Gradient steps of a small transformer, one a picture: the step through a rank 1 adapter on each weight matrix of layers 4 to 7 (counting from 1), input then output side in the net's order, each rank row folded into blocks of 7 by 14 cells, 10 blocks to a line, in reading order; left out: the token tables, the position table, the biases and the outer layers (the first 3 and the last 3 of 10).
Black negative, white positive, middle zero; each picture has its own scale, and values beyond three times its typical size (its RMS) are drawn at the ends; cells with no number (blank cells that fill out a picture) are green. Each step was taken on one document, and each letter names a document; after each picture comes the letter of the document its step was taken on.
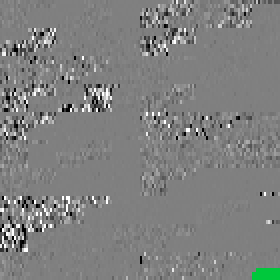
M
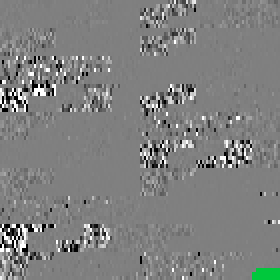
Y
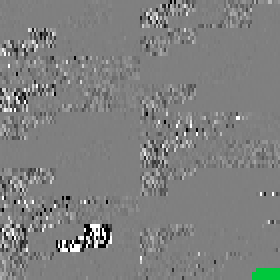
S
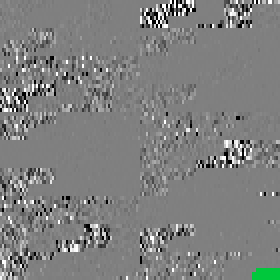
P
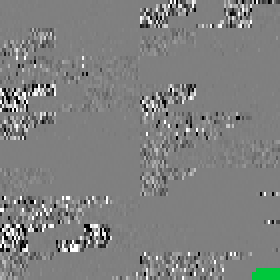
P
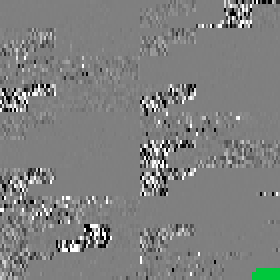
P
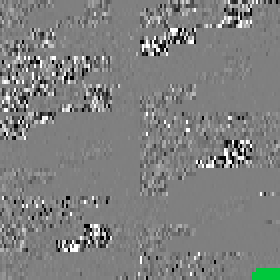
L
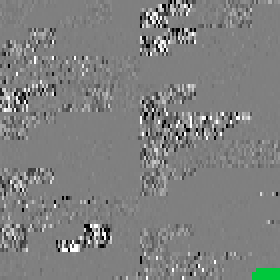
S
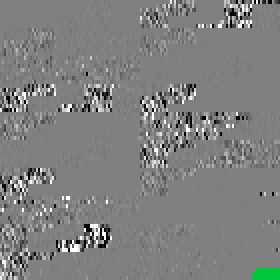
P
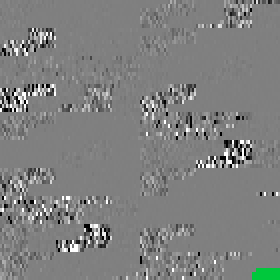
P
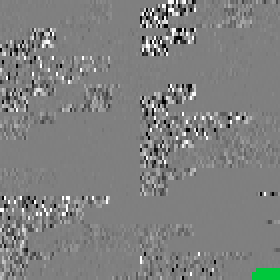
L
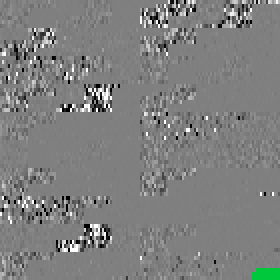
M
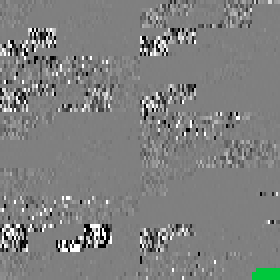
S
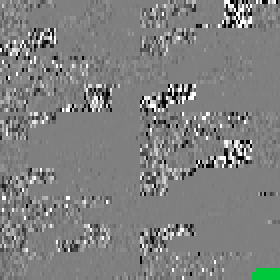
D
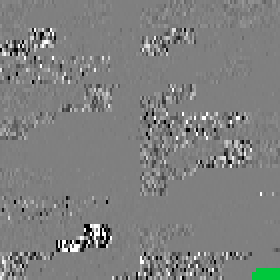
L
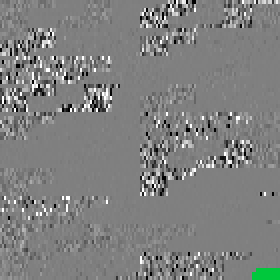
L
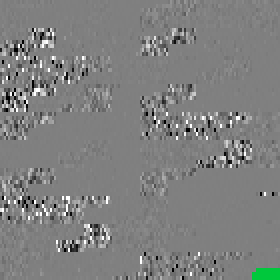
M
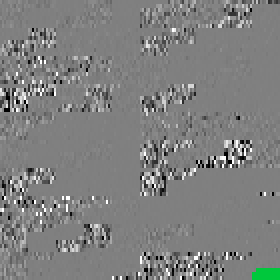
M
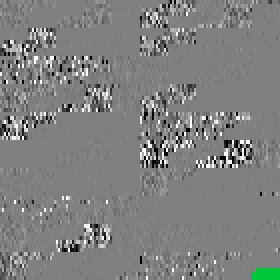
S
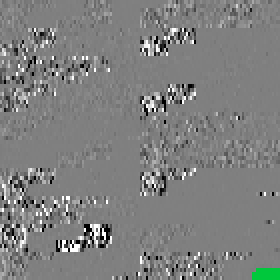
M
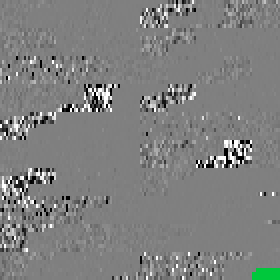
D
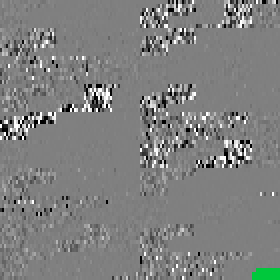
D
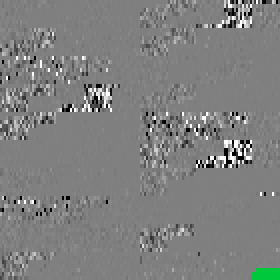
D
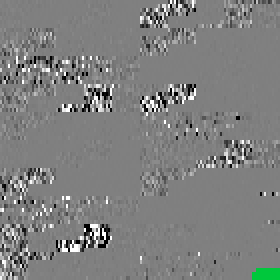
P
